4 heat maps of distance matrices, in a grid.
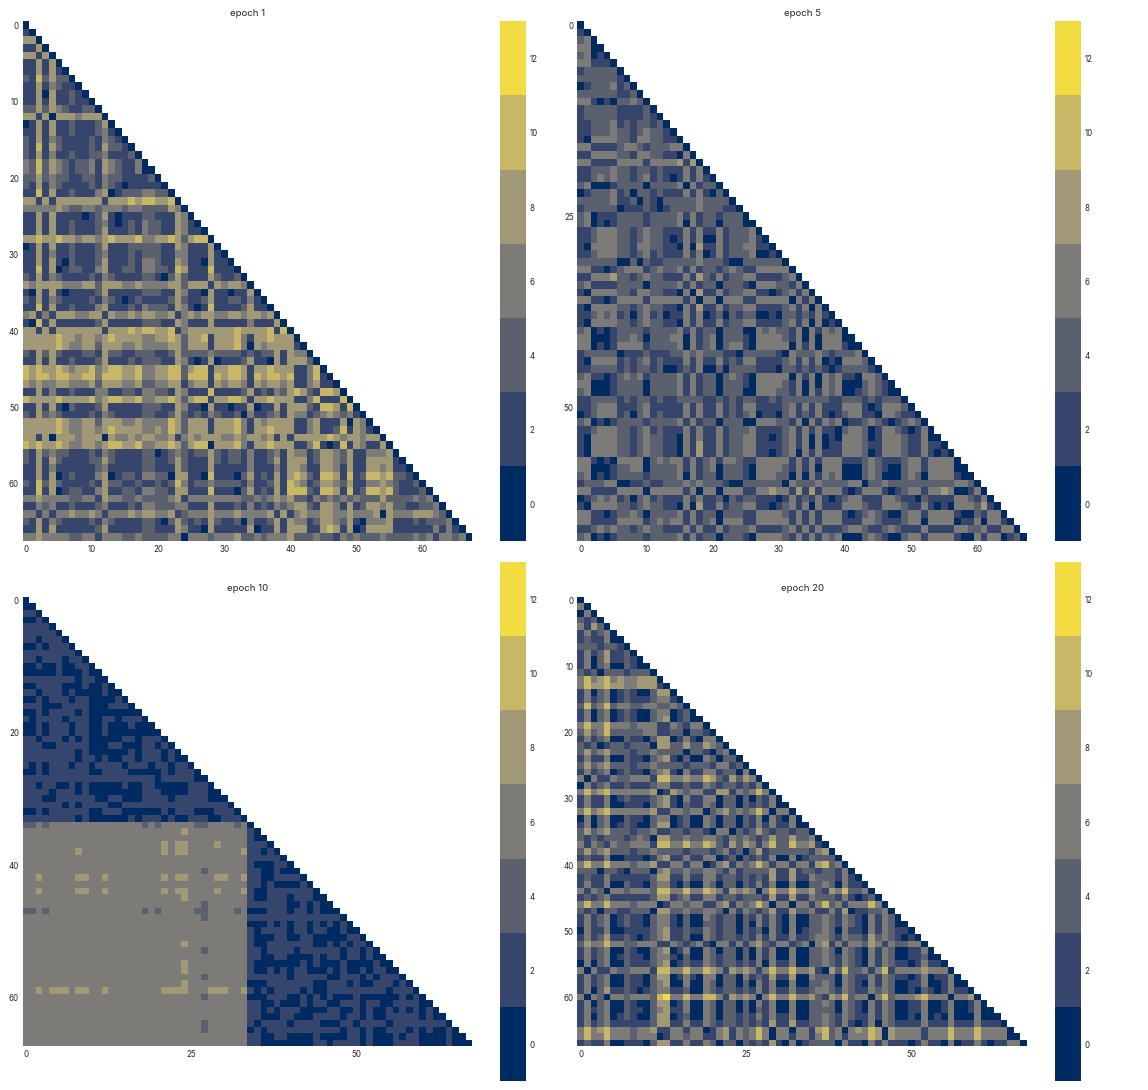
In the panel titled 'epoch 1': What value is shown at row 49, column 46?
2
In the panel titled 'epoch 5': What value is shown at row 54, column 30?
2
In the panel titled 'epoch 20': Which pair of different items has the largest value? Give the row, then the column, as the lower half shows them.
60, 13
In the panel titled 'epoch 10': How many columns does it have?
68
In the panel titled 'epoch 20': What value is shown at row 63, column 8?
2
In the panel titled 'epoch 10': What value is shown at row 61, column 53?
2
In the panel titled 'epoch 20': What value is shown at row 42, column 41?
2
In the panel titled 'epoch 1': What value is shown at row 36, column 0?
4
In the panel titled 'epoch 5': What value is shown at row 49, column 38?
2
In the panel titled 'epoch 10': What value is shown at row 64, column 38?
2
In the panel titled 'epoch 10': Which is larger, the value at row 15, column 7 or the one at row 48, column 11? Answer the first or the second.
the second
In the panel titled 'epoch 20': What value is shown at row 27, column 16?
8
